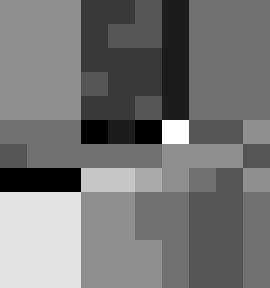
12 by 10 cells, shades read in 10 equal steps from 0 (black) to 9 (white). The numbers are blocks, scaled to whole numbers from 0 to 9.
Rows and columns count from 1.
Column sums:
64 65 65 42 43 41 40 44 43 49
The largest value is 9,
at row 6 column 7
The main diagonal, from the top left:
5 5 5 3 2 0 5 4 3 4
